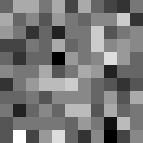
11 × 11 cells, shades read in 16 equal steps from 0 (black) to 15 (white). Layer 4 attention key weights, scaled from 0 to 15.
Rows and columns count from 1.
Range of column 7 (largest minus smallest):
8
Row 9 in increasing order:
2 5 6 6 6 7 7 8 10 11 11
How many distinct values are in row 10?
6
